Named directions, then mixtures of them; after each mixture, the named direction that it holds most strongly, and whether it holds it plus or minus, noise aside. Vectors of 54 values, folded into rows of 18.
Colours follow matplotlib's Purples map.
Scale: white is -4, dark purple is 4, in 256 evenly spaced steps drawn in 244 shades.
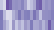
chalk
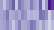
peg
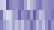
chalk, plus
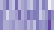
peg, minus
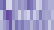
chalk, minus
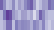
chalk, minus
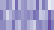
peg, minus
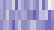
peg, minus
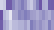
chalk, plus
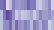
chalk, minus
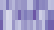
chalk, plus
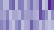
peg, plus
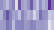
peg, plus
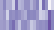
peg, minus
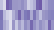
chalk, plus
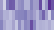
peg, plus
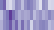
chalk, minus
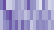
chalk, minus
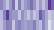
peg, plus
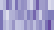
chalk, plus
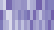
chalk, plus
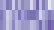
peg, minus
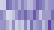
chalk, plus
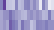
peg, minus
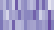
peg, minus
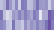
chalk, plus
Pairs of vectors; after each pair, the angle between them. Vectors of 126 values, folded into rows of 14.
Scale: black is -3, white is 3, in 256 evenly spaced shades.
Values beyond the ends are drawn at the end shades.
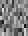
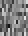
partly aligned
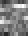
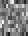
partly aligned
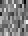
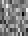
orthogonal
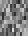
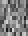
partly aligned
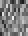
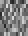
nearly parallel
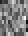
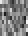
nearly opposite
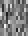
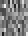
orthogonal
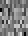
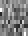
nearly opposite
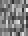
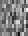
nearly parallel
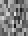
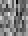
partly aligned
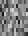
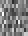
nearly opposite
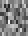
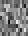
nearly opposite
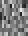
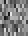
orthogonal
